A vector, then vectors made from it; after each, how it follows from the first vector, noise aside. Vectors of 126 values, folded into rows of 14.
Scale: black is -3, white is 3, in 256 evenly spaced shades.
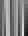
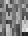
sign-scrambled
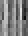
wrapped around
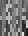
sign-scrambled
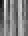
reversed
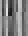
wrapped around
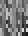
sign-scrambled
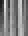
reversed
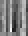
wrapped around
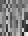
sign-scrambled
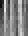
reversed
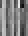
wrapped around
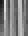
reversed
